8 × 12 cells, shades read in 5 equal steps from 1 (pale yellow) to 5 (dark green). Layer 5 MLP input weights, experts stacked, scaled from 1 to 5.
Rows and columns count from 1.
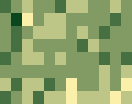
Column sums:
26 29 17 22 22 21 19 22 22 23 22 21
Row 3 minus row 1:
-1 1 1 -1 -1 -2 1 0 0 1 1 0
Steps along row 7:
up down same up down down up same down up down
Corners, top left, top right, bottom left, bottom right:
4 3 4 2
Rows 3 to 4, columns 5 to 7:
2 2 3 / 3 3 3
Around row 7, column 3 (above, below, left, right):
3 2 4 2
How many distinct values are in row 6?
2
